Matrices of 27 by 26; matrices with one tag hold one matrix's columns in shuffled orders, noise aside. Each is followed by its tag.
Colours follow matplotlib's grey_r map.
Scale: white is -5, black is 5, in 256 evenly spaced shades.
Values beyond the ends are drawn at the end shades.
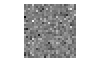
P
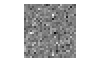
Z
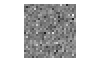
Z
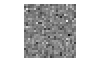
P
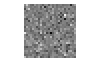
Z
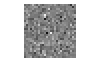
Z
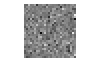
Z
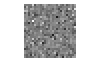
P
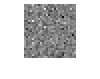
P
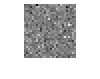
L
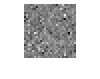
Z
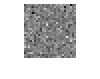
L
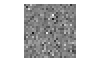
Z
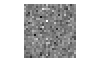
P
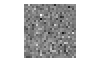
Z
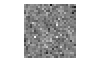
L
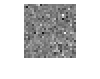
Z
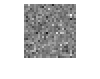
Z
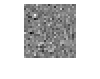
Z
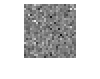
P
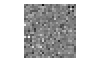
L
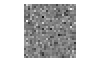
P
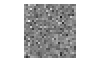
P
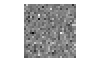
Z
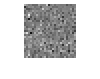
Z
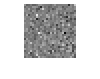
Z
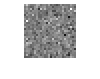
P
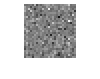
P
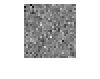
L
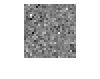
Z
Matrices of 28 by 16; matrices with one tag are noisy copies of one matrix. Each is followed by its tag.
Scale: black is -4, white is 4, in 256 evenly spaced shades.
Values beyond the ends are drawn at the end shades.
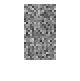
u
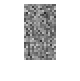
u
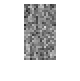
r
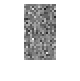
u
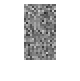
u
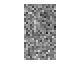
u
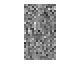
u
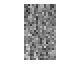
r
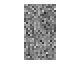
u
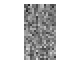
r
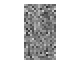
u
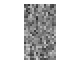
r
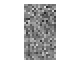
u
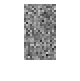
u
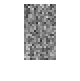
r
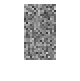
u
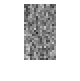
r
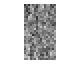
r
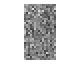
u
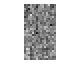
r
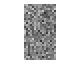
u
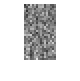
r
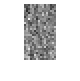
r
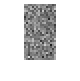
u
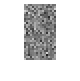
u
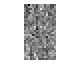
r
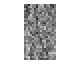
r
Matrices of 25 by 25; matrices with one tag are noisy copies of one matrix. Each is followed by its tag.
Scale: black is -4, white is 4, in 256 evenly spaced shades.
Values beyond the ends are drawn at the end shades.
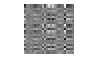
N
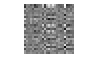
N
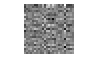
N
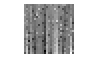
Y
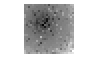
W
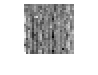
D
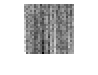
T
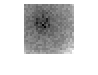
W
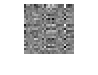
N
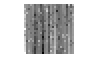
T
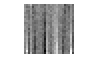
Y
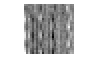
D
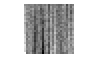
T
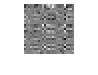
N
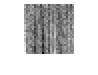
T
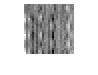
D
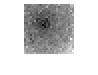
W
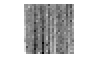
T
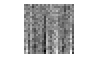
Y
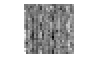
D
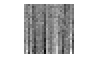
Y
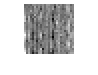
D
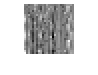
D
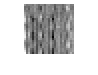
D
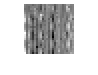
D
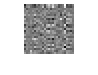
N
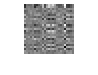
N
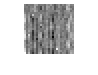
D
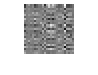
N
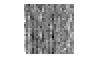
D
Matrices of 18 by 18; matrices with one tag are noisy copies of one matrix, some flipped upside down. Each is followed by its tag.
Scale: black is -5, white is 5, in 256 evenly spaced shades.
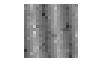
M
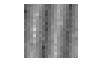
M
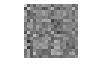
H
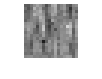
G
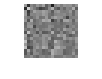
H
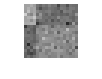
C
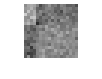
C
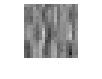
G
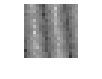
M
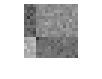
C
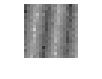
M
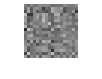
H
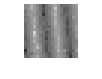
M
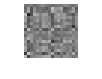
H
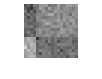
C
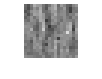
G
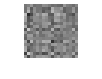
H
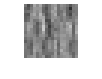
G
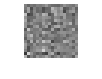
H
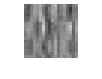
G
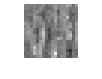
G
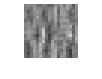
G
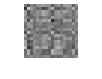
H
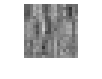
G
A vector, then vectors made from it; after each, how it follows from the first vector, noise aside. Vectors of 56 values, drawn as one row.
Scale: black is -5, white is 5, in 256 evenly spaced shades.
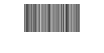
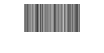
reversed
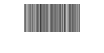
negated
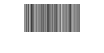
wrapped around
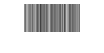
negated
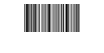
scaled up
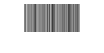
wrapped around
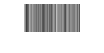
wrapped around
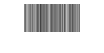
negated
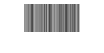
wrapped around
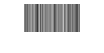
reversed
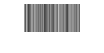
wrapped around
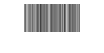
negated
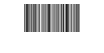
scaled up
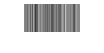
wrapped around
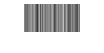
reversed
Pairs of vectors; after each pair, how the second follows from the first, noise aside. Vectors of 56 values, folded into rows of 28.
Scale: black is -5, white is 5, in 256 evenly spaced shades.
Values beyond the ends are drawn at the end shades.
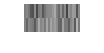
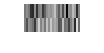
scaled up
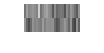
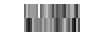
scaled up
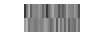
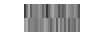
copied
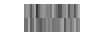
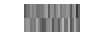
wrapped around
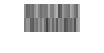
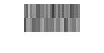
wrapped around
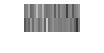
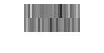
wrapped around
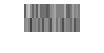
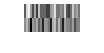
scaled up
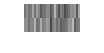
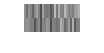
sign-scrambled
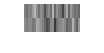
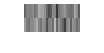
wrapped around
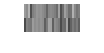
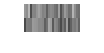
copied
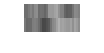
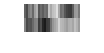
scaled up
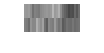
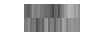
negated
